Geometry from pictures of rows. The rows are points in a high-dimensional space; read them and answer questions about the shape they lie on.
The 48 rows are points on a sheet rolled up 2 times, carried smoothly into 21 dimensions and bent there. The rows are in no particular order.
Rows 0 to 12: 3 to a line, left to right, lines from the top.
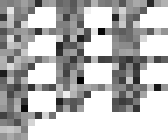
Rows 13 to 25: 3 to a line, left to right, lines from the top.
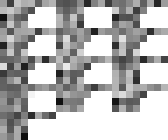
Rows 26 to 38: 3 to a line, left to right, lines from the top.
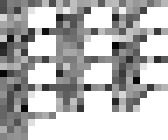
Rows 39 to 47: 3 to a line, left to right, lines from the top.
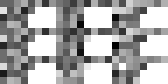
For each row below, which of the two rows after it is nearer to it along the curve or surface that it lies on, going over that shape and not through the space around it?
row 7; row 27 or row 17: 17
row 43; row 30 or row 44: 30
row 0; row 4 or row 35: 4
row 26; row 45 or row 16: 16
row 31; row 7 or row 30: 7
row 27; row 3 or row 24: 24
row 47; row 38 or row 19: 19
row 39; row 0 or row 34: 34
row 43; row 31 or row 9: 9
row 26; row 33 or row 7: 7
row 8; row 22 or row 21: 21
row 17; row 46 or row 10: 10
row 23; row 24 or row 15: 15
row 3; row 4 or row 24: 24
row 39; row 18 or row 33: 33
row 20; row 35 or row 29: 29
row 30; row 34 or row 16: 34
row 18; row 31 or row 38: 31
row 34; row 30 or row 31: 30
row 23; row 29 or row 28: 28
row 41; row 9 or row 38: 9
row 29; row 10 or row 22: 10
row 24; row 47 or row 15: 47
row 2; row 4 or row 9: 4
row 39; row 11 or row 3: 11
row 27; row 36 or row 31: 31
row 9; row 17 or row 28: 17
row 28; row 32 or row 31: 31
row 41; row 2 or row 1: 2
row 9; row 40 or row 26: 40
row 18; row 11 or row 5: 11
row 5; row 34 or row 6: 34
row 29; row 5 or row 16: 16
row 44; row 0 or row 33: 0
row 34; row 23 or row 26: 26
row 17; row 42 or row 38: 42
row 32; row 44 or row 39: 39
